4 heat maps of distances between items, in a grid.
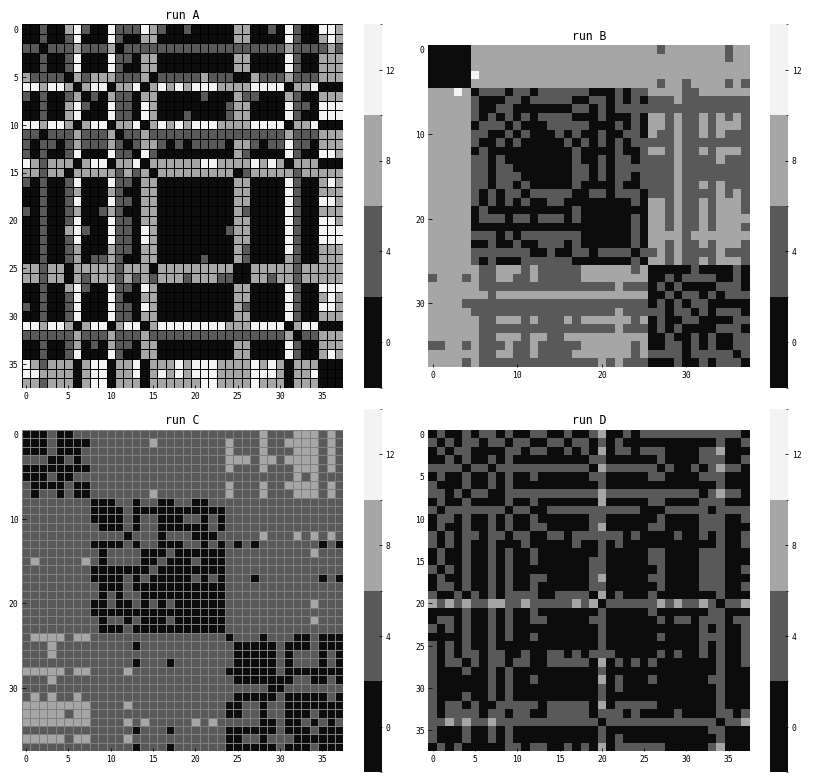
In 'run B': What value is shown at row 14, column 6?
4
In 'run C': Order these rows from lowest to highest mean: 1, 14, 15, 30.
14, 15, 30, 1
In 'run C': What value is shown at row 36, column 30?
4
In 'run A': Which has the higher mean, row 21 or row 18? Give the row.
21
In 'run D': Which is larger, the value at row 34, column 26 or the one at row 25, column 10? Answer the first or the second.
the first
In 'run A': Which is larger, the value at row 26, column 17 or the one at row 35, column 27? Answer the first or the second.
the second
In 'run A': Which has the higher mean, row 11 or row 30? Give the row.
11
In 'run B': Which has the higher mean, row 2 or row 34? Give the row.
2
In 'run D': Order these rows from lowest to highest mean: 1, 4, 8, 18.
8, 18, 1, 4
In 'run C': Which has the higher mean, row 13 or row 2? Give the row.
2
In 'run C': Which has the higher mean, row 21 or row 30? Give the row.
30
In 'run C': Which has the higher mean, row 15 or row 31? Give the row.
15
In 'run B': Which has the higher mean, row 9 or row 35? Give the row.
35
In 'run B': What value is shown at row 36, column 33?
4
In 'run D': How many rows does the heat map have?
38
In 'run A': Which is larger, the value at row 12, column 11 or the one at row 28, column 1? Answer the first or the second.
the first
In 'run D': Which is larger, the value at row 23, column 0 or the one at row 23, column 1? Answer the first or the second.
the first
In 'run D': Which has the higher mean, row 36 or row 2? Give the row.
2
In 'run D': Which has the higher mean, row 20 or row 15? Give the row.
20
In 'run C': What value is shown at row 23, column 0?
4
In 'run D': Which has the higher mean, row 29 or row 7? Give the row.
7
